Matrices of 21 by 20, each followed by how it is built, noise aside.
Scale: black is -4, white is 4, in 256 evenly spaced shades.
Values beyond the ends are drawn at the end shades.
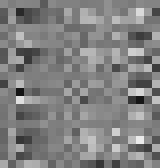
low rank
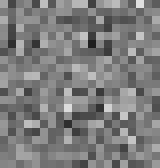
low rank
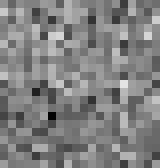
low rank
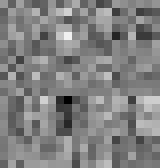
low rank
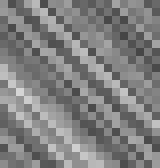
Toeplitz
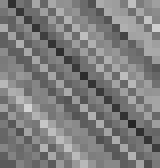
Toeplitz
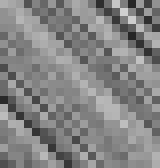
Toeplitz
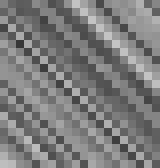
Toeplitz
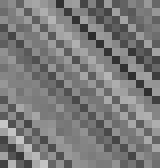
Toeplitz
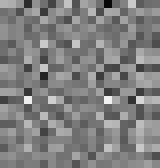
low rank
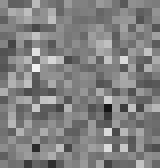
low rank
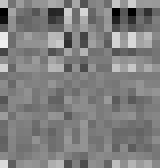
low rank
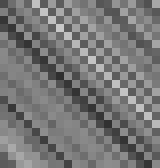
Toeplitz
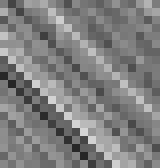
Toeplitz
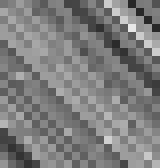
Toeplitz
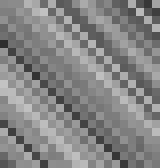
Toeplitz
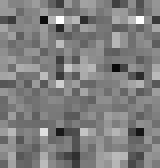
low rank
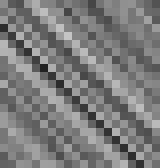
Toeplitz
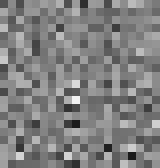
low rank
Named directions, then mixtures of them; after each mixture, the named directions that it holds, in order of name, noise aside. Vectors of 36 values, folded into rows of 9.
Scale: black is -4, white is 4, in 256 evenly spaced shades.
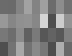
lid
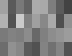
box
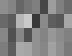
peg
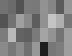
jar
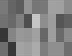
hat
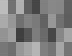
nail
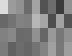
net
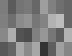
jar, lid, nail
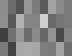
hat, lid, peg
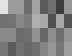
net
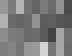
jar, nail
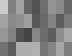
nail, peg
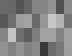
jar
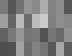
box, hat, lid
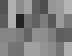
box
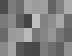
nail, peg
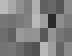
jar, nail, net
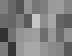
hat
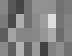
box, hat, jar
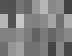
box, lid, net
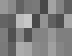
peg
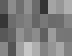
box, hat, peg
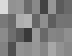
nail, net, peg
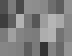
jar, nail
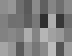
lid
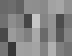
hat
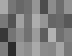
hat, net, peg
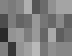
box, hat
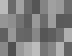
hat, nail
